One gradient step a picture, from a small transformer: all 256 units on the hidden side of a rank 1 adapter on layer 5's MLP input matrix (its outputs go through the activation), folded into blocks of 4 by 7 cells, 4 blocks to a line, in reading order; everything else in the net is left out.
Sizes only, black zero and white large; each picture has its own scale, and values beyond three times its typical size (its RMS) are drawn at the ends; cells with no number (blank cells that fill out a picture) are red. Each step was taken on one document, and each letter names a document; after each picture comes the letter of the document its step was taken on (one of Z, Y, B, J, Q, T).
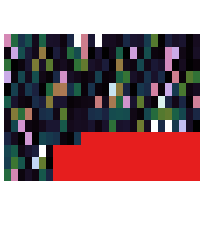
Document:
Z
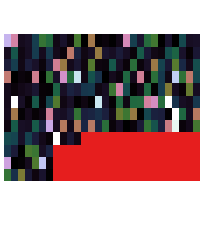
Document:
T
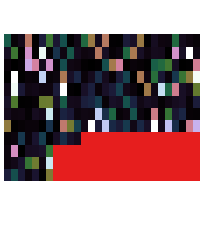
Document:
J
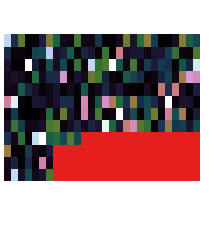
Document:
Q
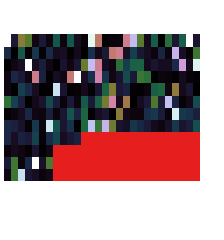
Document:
Q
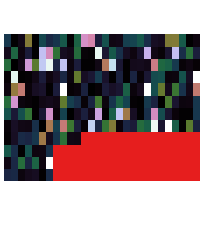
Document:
J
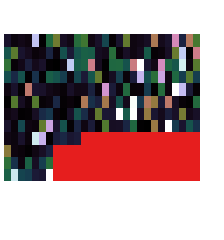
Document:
T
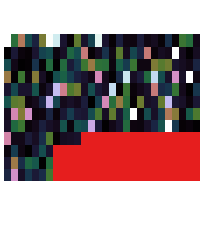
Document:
Z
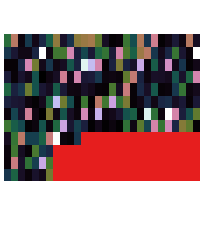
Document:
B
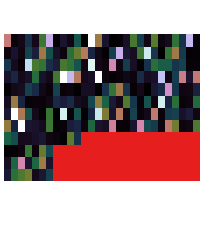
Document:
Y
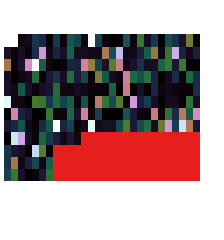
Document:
B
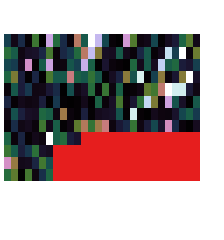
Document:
T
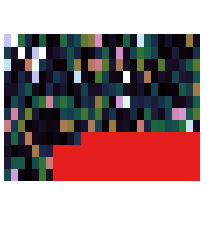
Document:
B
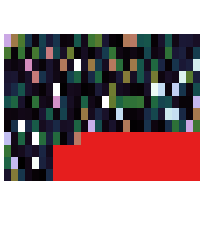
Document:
Q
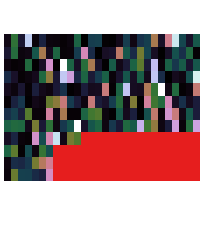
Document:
Y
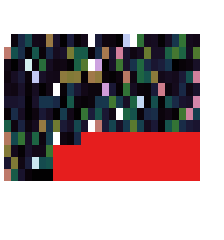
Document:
Q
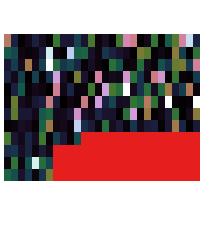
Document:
T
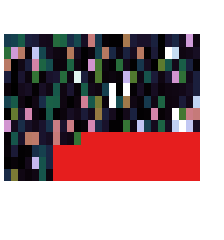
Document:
B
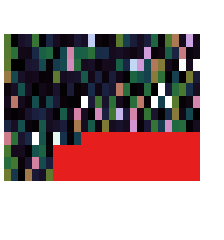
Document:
T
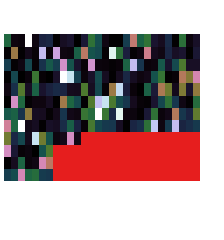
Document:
Y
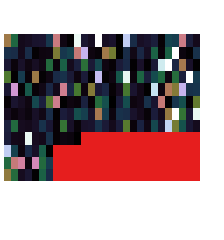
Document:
Z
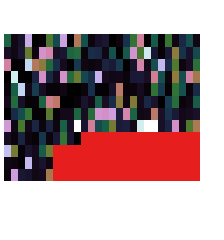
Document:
J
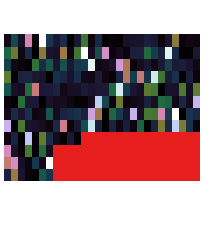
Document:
Z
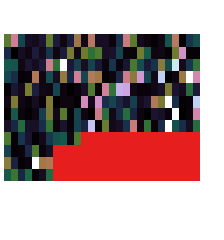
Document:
T
